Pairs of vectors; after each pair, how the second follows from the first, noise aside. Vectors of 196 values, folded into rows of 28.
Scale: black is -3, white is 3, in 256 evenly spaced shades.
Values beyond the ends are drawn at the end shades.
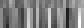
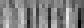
negated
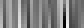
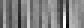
negated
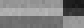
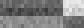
negated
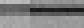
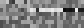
sign-scrambled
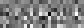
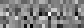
negated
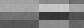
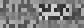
sign-scrambled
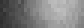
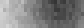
negated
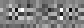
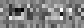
sign-scrambled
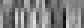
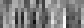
negated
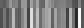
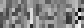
sign-scrambled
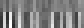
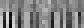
negated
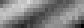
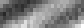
negated
